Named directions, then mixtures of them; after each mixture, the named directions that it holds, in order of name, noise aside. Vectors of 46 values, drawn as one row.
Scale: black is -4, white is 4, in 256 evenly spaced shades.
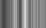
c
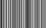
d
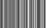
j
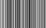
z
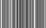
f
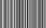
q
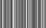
d, f, q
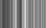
c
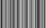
d, j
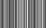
f, q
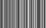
j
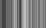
c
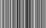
d, f, z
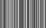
j, q, z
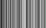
c, d, j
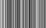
z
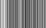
c, z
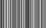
d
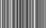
f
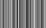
d, f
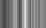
c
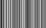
d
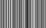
d, f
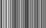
c, d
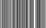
f, j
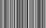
f, j, q
